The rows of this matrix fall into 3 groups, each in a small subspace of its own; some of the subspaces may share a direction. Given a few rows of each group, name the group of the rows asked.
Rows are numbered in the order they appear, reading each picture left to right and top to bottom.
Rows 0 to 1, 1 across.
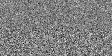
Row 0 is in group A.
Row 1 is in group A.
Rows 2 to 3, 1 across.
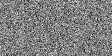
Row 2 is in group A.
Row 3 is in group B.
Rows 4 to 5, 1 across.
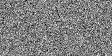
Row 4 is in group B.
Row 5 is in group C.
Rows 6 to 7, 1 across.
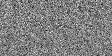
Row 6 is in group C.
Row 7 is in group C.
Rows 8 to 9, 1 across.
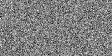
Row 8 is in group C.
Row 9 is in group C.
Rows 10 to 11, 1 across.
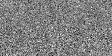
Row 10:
A
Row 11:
B
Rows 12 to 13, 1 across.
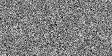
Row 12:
B
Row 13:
C
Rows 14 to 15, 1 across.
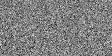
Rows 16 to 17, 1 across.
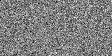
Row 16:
A
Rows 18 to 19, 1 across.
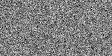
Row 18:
B
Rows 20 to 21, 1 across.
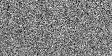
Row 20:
C
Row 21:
A
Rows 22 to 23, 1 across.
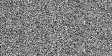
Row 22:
A
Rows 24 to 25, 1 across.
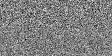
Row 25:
A
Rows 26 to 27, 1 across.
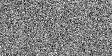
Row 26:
A
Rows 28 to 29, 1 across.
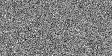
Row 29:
A
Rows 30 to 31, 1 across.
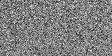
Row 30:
A
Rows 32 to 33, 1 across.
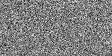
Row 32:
A
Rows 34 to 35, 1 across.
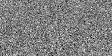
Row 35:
B
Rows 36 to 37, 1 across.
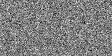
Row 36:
C
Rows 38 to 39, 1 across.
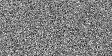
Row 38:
A
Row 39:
A
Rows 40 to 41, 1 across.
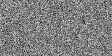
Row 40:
C
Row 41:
C
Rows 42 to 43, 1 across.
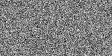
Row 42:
C
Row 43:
A
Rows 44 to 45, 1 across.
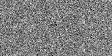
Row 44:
B
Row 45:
B
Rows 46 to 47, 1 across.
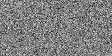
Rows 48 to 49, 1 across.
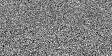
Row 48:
A
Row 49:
B
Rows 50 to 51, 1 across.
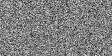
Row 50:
C
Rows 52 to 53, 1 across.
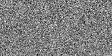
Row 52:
B
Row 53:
C
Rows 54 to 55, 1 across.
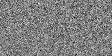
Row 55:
A
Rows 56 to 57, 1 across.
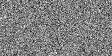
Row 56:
C
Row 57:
B
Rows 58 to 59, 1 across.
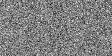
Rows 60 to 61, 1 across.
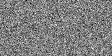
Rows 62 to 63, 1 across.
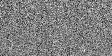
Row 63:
C
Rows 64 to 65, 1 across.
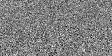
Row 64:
B
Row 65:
B
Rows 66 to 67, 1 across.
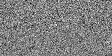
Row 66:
B
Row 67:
C
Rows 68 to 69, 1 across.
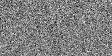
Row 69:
C
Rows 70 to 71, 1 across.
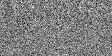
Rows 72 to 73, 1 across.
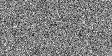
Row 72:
B
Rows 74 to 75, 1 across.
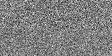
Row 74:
B
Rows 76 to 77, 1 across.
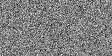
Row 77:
C
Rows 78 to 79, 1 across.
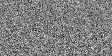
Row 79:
A
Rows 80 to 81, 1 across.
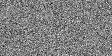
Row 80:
C
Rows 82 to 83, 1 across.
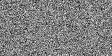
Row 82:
A
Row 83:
B
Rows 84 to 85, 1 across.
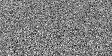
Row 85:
A
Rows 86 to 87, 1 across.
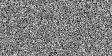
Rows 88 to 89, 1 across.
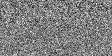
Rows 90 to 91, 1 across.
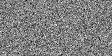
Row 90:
B
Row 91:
C
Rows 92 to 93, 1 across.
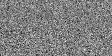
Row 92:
C
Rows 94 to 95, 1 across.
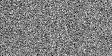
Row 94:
A
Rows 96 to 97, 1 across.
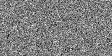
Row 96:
B
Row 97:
C
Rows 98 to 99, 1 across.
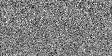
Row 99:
B
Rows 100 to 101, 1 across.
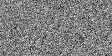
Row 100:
A
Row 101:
C
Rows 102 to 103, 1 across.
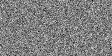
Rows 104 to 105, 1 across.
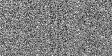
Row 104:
A
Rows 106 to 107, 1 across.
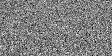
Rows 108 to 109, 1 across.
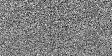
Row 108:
B
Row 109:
B
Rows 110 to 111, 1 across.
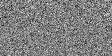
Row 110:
C
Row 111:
A
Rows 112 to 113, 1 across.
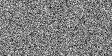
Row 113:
A
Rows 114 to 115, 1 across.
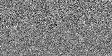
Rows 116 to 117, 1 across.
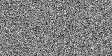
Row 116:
A
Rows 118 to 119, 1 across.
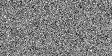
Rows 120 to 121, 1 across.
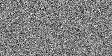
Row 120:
C
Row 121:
A
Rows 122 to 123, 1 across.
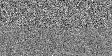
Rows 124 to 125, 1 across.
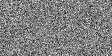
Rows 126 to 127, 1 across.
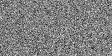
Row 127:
A
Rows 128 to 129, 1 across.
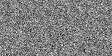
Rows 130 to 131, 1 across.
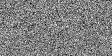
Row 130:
B
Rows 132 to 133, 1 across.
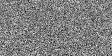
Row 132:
A
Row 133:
B
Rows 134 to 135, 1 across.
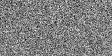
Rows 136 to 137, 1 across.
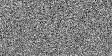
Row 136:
A
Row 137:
C
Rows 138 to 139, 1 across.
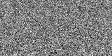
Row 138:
C
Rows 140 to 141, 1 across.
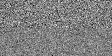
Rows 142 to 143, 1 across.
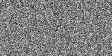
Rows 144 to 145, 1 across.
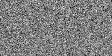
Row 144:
A
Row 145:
A
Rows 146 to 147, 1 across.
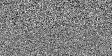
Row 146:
A
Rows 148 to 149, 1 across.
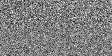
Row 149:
A
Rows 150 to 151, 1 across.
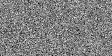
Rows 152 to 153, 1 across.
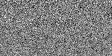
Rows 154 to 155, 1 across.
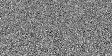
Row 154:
C
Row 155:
C
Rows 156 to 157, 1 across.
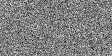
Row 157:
A
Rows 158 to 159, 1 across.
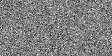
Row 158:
C
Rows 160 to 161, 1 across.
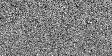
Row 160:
C
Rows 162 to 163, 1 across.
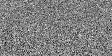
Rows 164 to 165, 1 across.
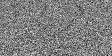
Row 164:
C
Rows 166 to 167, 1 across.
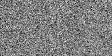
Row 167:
A
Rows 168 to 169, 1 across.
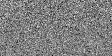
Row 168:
B
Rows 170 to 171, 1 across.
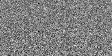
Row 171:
A
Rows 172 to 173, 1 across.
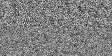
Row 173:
A
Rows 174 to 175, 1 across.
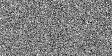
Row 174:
C
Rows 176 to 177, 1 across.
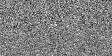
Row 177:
A
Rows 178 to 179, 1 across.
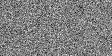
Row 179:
B
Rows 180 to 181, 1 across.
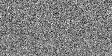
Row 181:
C
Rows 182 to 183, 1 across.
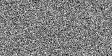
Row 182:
A
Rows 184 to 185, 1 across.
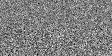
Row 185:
A
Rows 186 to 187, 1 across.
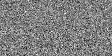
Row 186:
A
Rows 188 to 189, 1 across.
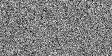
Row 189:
B
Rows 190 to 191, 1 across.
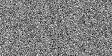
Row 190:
B
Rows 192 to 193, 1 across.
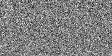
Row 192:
C
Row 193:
C
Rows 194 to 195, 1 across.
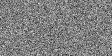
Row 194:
A
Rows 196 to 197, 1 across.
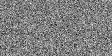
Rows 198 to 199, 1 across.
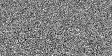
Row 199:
A
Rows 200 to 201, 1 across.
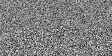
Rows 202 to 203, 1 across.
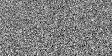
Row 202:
A
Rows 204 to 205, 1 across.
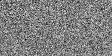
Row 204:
A
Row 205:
A
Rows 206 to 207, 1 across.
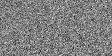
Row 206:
A
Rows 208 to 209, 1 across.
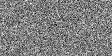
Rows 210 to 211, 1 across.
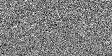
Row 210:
B
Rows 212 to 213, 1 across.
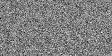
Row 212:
C
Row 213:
C
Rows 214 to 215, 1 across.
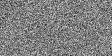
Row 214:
B
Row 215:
B
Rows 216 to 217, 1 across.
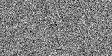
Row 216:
B
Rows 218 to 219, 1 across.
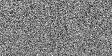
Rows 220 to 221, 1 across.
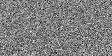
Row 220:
C
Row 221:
B
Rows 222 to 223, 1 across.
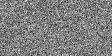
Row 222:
B
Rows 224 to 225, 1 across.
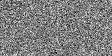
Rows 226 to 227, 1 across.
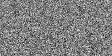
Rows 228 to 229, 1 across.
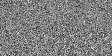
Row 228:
A
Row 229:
A
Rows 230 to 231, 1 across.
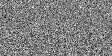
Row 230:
C
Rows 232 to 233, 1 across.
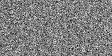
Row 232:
A
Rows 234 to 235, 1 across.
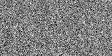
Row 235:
C
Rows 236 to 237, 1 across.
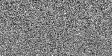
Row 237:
A
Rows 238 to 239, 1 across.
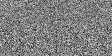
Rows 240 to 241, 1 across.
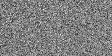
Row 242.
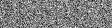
